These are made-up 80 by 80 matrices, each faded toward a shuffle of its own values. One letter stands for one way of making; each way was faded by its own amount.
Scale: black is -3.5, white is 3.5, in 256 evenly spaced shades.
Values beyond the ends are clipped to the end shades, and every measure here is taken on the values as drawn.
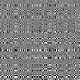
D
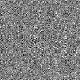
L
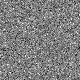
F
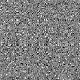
L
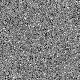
F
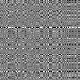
D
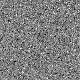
F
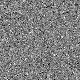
F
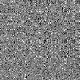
L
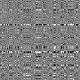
D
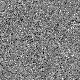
F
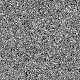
F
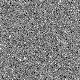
F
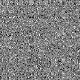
L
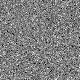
F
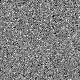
F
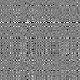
D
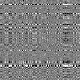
D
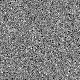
F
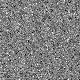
F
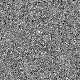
F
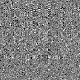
L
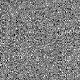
L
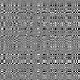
D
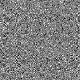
L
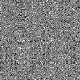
L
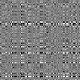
D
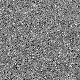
F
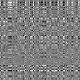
D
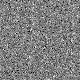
F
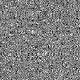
L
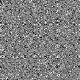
L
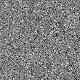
F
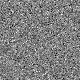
F
